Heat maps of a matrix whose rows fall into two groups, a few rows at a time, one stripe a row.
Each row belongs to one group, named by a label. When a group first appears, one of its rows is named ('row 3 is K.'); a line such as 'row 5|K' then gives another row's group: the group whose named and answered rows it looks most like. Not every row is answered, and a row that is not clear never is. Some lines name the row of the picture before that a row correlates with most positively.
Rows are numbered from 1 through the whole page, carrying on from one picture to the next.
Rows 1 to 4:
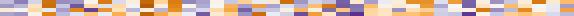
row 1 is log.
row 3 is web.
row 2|log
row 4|log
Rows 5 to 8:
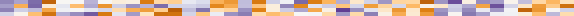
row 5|log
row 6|web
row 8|log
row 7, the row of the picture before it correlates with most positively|4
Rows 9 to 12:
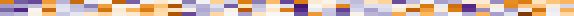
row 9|web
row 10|log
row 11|log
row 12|log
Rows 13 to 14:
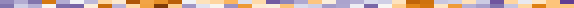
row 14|log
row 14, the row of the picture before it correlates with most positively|11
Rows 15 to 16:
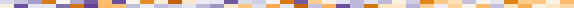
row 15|log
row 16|web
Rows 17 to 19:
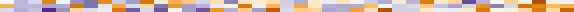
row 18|web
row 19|web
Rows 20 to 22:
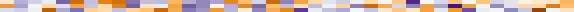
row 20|web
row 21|web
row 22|log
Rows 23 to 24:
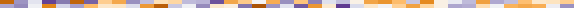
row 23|web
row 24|log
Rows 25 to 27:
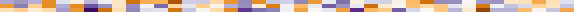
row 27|web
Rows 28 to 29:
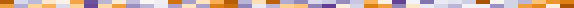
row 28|web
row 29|web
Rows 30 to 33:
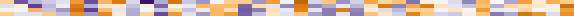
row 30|web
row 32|web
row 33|web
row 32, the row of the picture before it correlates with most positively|29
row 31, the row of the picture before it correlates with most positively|29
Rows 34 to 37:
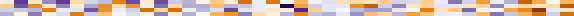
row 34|web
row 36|log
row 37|web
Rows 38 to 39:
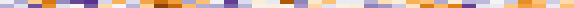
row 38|log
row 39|log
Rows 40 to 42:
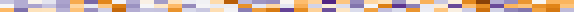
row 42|web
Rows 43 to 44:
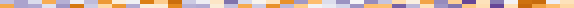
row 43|log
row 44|web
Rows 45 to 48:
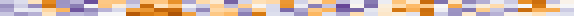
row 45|log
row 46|log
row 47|log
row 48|log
